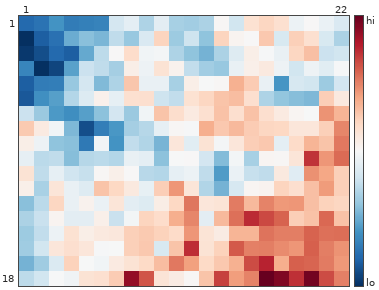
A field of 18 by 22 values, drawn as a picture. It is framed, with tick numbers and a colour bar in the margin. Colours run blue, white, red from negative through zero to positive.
Grain: blotchy. Slope: up to the bottom right. Histogram: bell-shaped. Mirror symmetry: none.
